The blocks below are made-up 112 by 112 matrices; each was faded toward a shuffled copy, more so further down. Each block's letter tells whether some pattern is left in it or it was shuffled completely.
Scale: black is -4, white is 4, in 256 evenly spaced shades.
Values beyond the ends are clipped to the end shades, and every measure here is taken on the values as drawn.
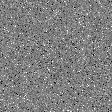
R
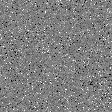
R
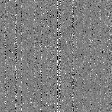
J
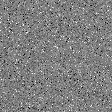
R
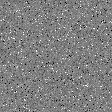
R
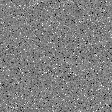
R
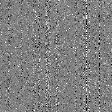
J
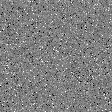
R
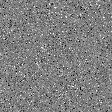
R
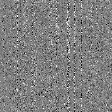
J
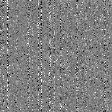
J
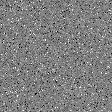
R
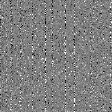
J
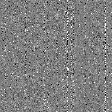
J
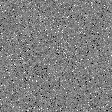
R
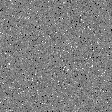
R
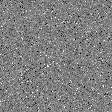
R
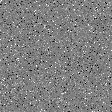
R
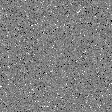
R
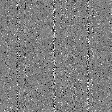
J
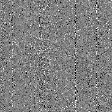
J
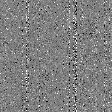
J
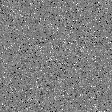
R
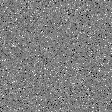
R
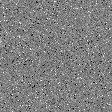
R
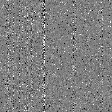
J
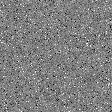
R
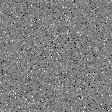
R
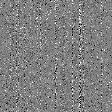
J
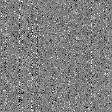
J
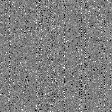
J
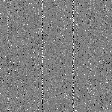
J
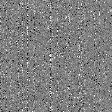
J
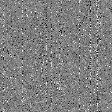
J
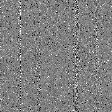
J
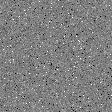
R
